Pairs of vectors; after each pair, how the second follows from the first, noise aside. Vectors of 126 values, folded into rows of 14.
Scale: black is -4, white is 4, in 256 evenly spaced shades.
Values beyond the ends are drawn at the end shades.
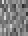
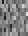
negated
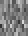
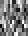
scaled up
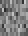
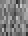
shuffled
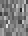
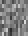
shuffled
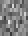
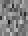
negated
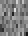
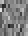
shuffled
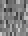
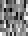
scaled up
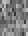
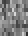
negated
